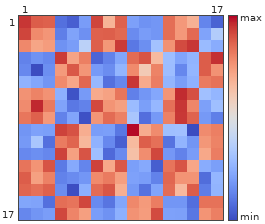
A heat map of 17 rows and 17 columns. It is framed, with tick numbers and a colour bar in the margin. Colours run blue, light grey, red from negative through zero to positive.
There is no overall slope. The field is checkered. The halves do not mirror each other. Overall the values sit about 50% of the way up the scale. The histogram has two humps.
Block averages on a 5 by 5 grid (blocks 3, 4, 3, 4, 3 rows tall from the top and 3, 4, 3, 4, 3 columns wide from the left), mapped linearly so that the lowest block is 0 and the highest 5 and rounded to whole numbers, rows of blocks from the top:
5 0 3 2 1 | 0 2 1 2 3 | 3 1 2 2 1 | 2 2 1 2 2 | 1 2 1 2 2
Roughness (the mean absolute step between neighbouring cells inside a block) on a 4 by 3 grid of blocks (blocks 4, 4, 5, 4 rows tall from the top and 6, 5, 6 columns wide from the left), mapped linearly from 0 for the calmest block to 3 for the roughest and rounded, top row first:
011 | 011 | 223 | 102
